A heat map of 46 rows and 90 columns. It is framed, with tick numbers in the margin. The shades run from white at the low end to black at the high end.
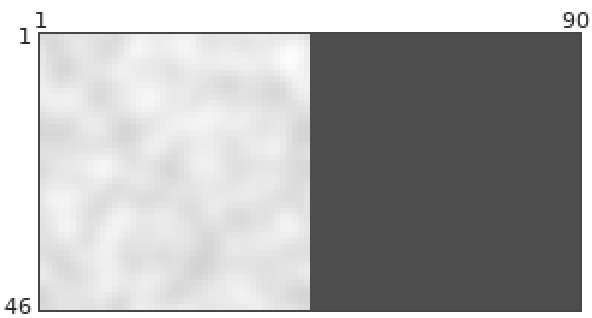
It is made of 1 by 2 panels. Panel 1,1: very low, blotchy, faint in contrast. Panel 1,2: high, flat.
